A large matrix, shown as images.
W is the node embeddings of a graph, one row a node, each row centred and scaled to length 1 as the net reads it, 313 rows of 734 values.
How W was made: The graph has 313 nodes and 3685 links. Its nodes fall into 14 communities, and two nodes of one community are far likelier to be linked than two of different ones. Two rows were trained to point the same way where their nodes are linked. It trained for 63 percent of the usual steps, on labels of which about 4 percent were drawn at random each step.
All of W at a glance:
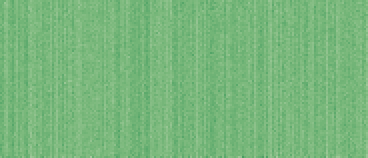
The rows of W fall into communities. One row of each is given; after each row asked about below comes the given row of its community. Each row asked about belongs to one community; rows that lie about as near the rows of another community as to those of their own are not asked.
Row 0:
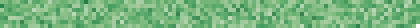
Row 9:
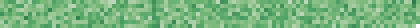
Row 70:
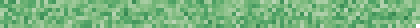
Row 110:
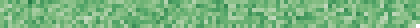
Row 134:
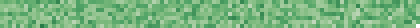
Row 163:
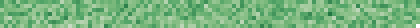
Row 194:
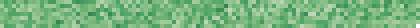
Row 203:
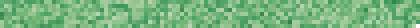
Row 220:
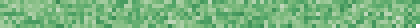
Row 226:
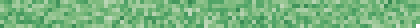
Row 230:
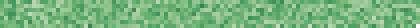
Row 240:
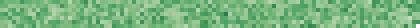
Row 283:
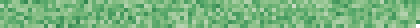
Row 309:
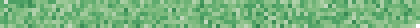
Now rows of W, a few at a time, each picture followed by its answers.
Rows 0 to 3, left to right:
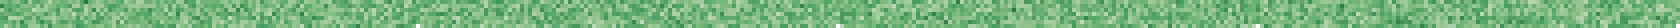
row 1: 163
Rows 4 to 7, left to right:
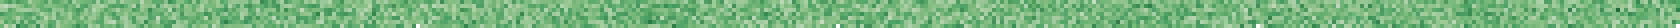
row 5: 226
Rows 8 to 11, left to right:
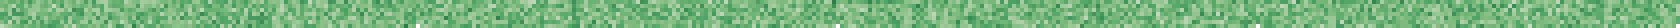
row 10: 134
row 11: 163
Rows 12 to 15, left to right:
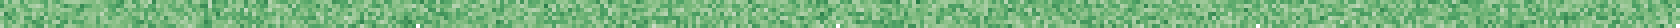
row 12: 220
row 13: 70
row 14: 226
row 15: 226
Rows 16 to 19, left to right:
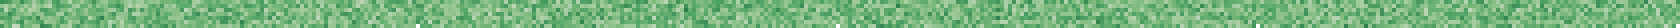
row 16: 230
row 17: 203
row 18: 194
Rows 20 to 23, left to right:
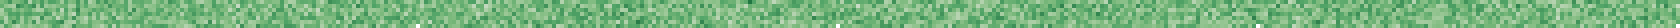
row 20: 163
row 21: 230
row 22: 230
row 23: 163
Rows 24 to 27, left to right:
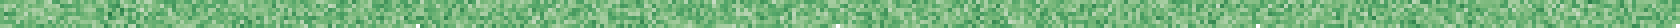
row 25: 283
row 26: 240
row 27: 163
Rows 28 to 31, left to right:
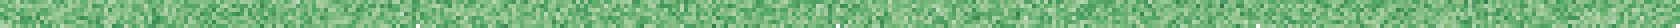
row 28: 240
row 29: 203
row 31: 220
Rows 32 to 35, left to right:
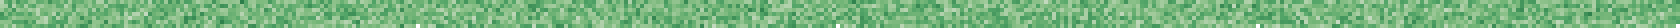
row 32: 226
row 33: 220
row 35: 134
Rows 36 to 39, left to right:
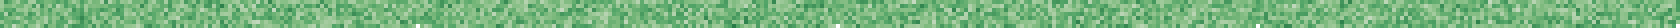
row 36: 283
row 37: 110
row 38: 220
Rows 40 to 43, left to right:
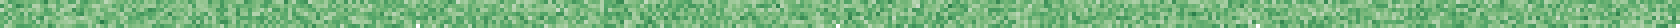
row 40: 110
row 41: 309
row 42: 283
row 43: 230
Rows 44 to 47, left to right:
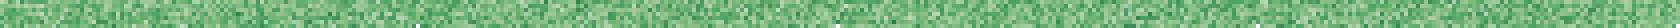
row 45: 283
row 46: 134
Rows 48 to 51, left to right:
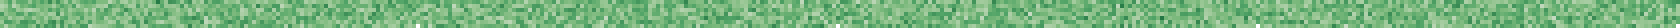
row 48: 226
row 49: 110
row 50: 9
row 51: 134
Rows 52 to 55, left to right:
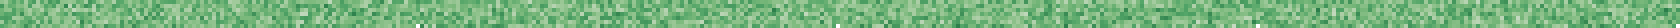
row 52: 203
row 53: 230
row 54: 240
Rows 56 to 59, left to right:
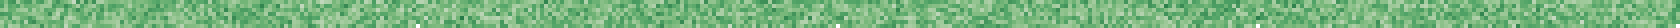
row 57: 110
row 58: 194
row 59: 0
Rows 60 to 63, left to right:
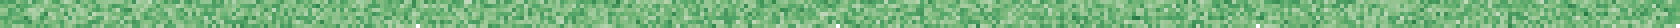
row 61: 134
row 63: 134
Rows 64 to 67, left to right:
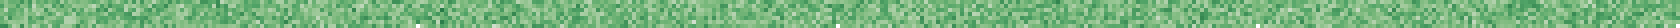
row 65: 240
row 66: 240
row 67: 110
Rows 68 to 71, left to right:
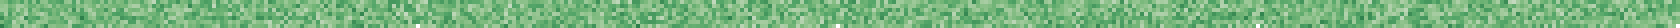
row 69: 240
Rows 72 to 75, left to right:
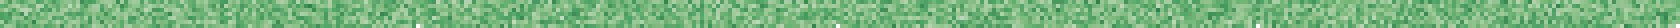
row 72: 230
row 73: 9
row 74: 194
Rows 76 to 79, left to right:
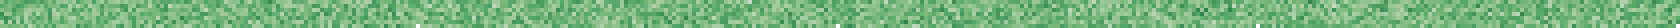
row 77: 220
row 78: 194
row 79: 203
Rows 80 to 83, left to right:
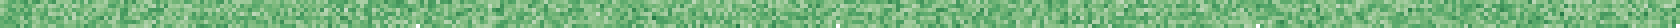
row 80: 70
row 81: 70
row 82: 226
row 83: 0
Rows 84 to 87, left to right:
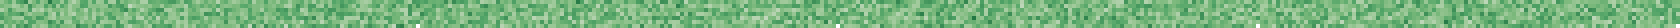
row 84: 203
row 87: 226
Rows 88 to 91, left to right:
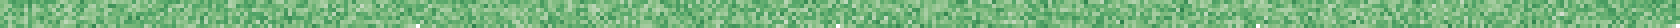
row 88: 110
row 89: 203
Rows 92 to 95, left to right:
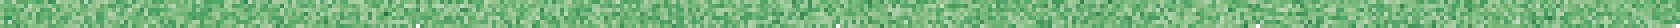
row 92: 0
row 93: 226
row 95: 0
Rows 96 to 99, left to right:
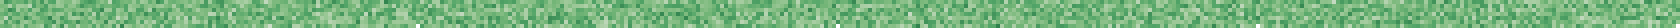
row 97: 283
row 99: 194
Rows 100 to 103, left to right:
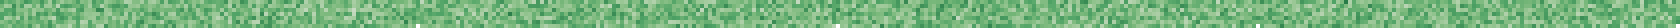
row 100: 0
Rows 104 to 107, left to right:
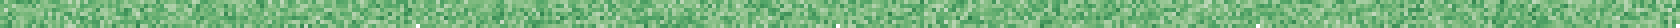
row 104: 309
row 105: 194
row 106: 220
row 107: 240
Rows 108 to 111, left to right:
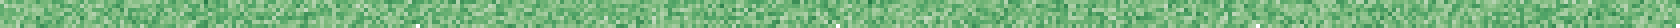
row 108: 220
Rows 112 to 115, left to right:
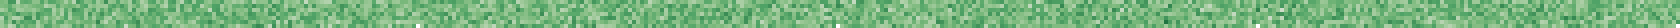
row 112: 226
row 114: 110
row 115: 163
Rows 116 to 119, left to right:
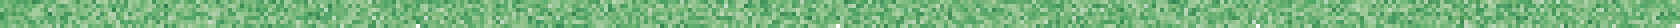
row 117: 194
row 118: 163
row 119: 110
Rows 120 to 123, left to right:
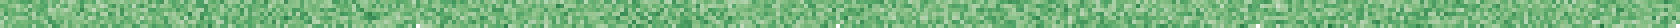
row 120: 240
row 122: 0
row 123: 134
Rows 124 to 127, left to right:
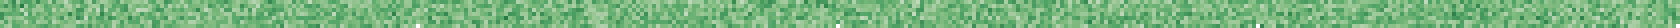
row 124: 9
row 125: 240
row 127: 230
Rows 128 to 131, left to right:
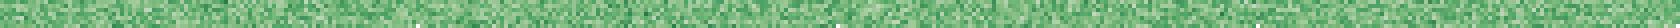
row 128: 194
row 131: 0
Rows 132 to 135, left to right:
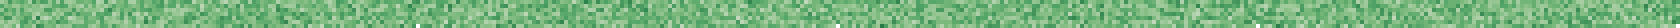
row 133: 163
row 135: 0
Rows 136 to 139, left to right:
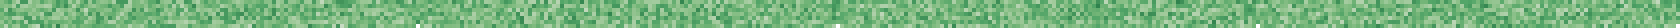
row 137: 0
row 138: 309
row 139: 226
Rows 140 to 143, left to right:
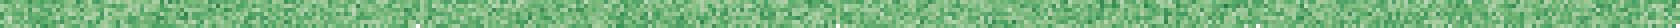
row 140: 134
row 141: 240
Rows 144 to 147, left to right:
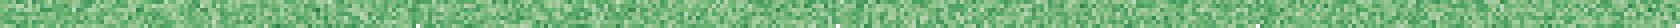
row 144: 0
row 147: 283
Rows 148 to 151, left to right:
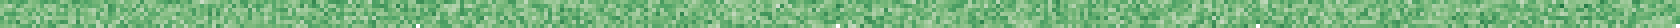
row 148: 163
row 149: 0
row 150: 220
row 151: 70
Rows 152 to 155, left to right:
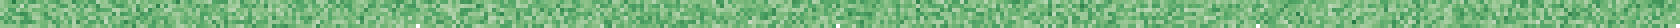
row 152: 240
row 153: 226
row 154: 163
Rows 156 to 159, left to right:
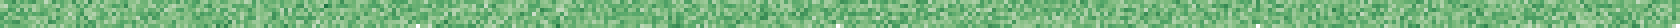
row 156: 70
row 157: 226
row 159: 283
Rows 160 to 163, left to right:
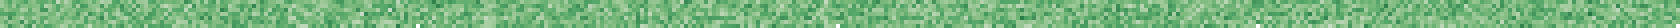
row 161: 203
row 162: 203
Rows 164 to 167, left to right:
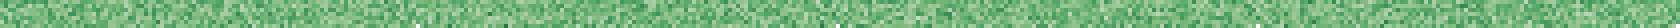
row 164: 283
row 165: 110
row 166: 70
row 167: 110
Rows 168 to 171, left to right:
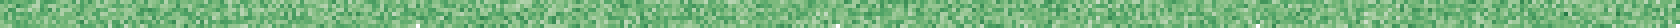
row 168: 0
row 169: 283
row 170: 163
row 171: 0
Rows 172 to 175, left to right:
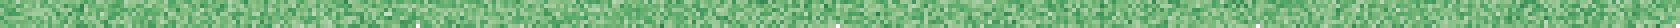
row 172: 283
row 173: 309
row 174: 230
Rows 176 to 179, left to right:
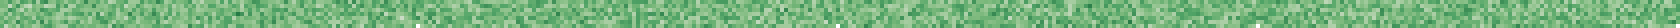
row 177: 220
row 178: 110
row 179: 0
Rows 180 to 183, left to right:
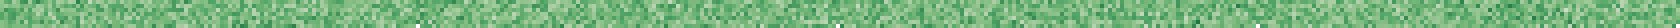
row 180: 283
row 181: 203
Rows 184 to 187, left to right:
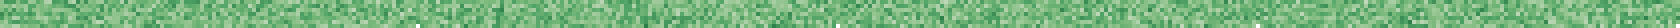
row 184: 134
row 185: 70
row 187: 194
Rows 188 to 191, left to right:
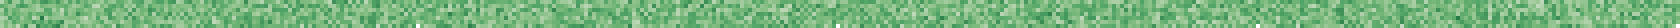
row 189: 0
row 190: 240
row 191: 240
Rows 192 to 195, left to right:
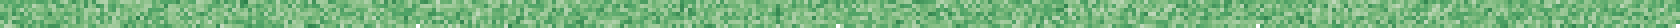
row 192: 9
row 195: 203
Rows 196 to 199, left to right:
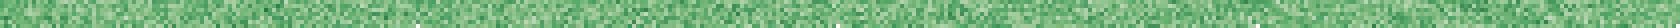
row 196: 203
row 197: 70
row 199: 194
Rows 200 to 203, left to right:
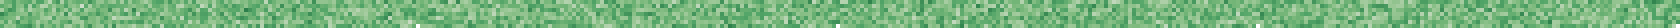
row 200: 309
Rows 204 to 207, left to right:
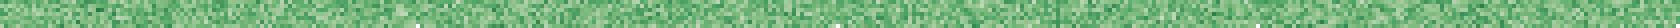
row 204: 194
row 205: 110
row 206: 203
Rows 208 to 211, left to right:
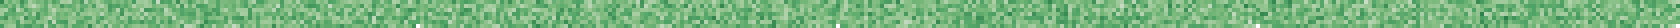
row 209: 0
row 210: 110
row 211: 70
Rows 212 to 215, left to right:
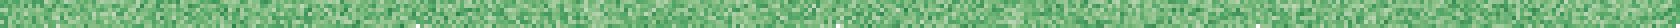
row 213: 70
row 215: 0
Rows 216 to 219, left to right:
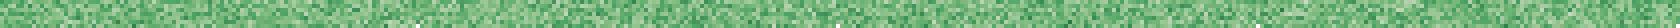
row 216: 163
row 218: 283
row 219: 194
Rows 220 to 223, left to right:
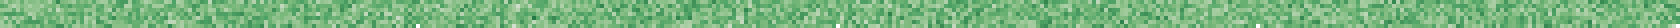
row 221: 230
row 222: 220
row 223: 110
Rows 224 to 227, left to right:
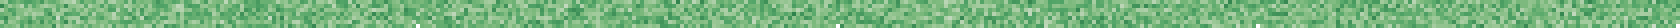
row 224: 309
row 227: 163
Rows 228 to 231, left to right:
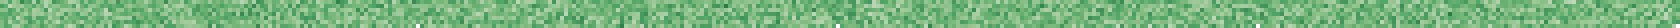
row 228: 309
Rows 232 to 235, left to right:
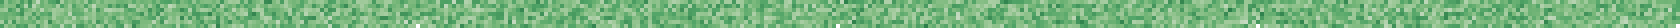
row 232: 203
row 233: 220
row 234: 203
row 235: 134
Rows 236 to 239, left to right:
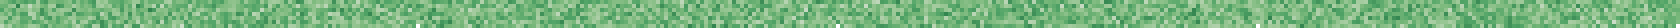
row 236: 240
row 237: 203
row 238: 226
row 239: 220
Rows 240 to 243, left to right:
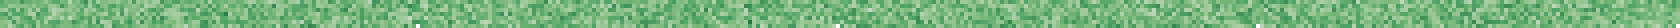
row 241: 110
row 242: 0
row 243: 240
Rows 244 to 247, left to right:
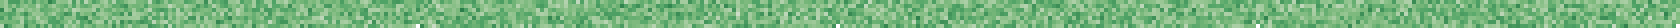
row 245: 230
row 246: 283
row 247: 226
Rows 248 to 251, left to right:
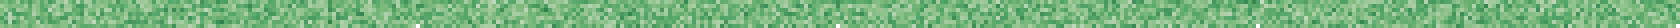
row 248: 110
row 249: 203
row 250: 203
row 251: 110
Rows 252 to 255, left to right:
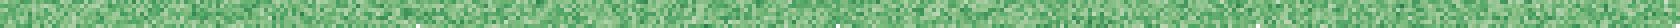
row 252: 309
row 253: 220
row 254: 70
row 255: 9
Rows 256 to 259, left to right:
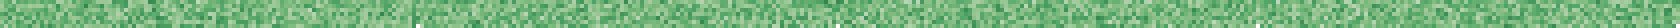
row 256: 230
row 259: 203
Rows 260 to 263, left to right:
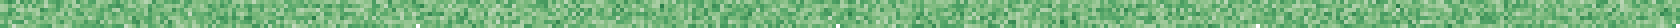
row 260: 226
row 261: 203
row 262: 283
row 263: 309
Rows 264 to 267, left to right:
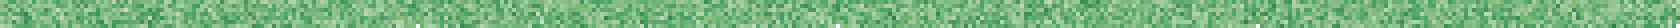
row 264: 240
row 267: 70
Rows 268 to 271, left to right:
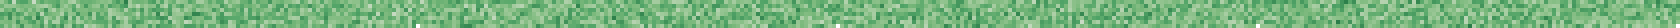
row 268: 230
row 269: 226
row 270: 220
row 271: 240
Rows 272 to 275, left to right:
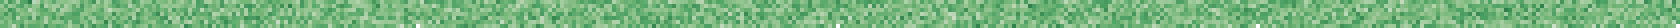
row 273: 226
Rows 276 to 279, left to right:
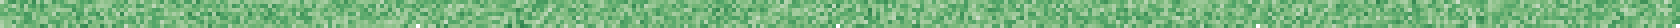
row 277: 220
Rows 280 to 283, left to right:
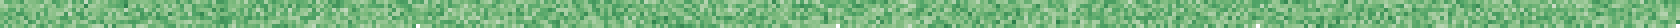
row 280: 230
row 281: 226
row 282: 110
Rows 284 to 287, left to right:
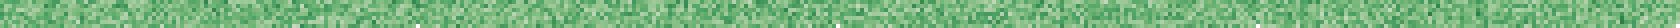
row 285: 203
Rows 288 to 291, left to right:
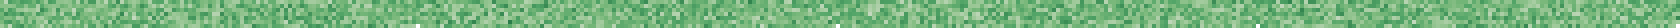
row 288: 0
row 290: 230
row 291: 70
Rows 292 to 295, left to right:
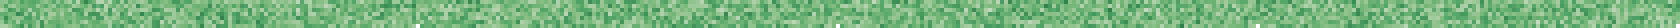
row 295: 240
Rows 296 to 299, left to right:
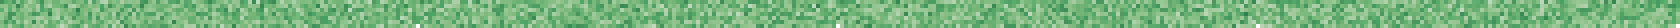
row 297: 230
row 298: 9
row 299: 240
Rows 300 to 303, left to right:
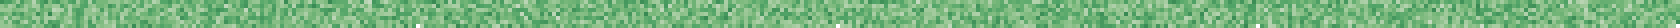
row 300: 163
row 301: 194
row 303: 110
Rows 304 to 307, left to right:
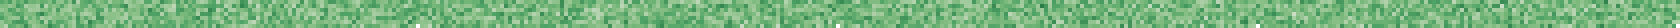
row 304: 0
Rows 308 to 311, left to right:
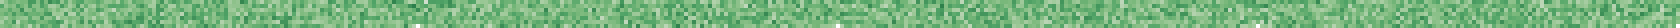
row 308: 240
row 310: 134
